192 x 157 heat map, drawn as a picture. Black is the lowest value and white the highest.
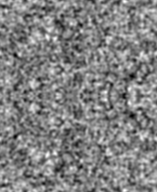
On average the colour sits 50% of the way up the scale. There is no overall slope. The values follow a bell shape. It is mirror symmetric from top to bottom.
